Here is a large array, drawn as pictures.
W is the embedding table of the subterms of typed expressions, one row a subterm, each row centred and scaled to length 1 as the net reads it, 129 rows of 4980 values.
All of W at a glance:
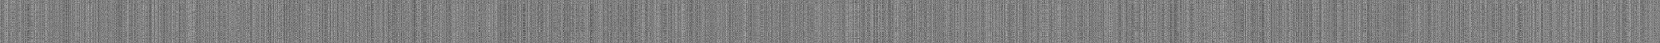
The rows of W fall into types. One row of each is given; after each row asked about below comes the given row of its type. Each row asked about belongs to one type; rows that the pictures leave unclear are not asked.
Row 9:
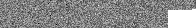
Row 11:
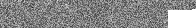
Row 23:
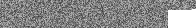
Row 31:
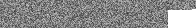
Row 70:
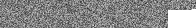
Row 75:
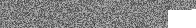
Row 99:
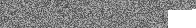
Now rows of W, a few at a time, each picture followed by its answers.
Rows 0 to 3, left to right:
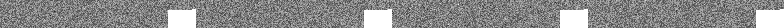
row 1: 75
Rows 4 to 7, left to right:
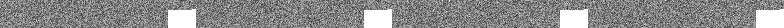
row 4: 23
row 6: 75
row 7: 75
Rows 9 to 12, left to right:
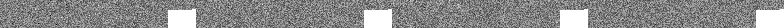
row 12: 75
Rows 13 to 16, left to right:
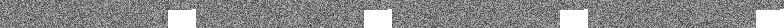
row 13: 31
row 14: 31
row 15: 99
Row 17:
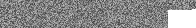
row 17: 11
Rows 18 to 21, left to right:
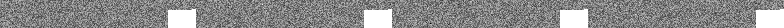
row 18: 23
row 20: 31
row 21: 31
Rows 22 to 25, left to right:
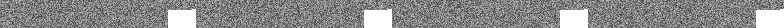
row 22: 23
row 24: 99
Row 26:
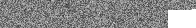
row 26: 70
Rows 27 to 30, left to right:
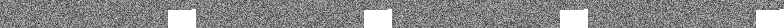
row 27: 31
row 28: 31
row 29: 9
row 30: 23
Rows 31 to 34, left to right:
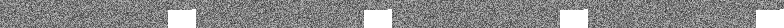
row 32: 75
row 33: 23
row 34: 11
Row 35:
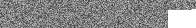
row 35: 70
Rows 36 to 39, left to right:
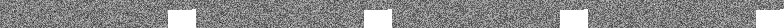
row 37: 70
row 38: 70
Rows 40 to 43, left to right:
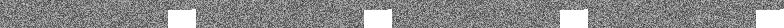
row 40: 31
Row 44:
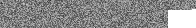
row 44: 31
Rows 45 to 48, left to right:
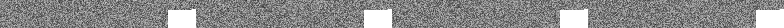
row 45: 23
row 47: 99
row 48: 75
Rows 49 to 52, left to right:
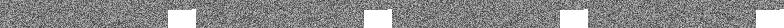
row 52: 70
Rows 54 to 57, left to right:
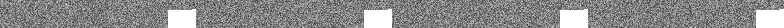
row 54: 11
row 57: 23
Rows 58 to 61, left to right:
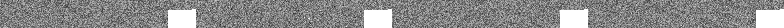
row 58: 99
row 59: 23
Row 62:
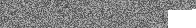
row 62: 99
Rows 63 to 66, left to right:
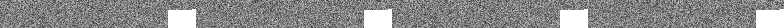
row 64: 9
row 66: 23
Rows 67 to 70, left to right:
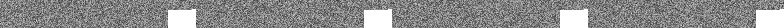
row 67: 23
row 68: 9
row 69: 31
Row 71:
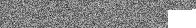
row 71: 99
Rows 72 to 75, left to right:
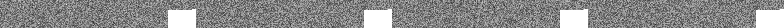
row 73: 75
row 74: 23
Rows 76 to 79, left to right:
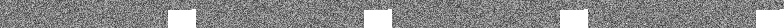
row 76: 75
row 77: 9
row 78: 99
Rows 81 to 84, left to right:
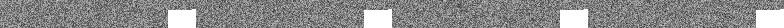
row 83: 70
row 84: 9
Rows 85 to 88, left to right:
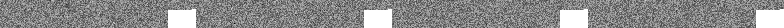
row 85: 70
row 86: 31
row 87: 75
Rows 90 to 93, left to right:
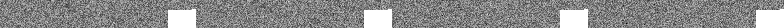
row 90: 70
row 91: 9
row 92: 99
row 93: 75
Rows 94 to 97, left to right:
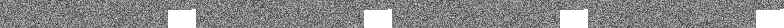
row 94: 31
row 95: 99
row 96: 31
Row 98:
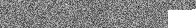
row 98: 11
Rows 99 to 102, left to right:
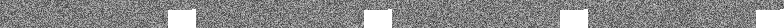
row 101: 75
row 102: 11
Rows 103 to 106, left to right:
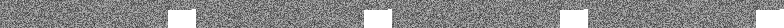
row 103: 75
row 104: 99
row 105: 75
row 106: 75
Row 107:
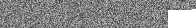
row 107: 31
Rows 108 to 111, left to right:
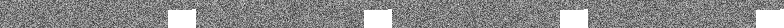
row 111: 99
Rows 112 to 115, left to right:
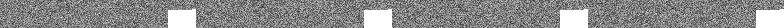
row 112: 9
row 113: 99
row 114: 70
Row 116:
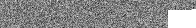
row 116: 75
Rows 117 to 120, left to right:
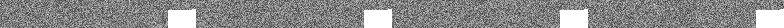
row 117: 99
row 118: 23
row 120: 11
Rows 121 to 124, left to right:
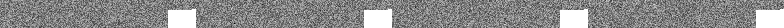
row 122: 31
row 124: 11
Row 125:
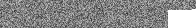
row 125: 23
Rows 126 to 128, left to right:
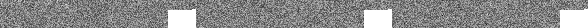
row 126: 11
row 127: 99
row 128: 99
